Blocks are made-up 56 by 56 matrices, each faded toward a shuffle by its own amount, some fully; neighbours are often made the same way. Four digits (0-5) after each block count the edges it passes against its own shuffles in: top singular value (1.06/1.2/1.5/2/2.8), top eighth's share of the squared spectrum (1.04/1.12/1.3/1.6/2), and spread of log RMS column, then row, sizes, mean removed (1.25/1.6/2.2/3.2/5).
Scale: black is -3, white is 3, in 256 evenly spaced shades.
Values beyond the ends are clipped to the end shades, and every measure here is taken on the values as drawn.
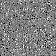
3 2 0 1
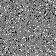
0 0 0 0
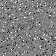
0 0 0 0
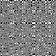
4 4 3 3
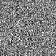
3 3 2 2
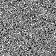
0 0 0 0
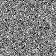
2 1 0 0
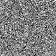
1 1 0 0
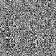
3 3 1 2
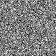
0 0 0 0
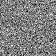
1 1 0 0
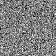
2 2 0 0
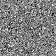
2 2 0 0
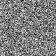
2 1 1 0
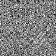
3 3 0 1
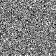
2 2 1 0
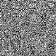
3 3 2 1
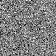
1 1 0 0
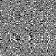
4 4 2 2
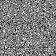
2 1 0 0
